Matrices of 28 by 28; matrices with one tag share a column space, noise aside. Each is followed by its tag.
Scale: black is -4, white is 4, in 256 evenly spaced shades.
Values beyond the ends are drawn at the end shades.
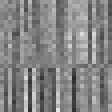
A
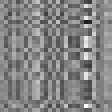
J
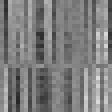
A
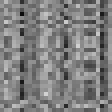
J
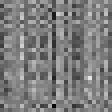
J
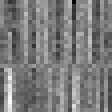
A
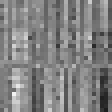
A
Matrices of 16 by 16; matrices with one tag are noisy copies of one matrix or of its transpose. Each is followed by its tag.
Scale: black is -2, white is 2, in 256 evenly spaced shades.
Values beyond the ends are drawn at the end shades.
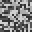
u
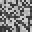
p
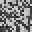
p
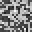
u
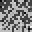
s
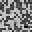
u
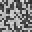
u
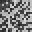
s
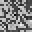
p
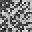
s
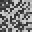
s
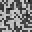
u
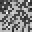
s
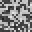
u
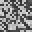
p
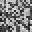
p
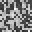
u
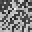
s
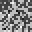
s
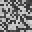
p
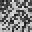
s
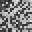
s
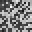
s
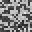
u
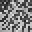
s
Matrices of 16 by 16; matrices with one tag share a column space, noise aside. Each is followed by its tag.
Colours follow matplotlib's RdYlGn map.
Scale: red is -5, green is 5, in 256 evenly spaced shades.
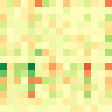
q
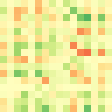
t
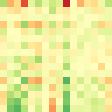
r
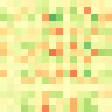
t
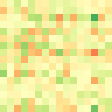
t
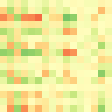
t
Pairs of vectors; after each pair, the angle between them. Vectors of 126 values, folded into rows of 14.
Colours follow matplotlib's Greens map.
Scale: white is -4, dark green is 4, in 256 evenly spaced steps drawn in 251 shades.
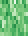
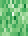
partly aligned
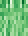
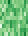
orthogonal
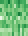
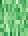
orthogonal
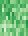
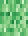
partly aligned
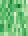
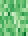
partly aligned
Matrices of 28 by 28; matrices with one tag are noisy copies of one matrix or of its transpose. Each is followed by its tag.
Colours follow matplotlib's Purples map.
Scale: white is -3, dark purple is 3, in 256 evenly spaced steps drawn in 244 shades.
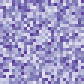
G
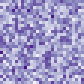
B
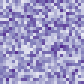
B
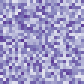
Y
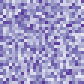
Y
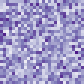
G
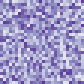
Y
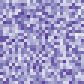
Y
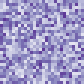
G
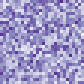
B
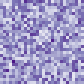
G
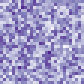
B
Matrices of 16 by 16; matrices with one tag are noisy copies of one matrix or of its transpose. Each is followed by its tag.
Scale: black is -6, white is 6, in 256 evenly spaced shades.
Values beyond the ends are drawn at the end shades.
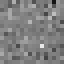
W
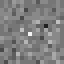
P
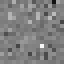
W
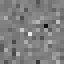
P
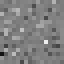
W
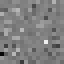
W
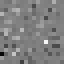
W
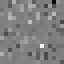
W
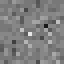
P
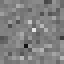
P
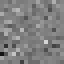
W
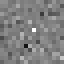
P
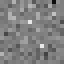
W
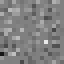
W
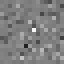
P
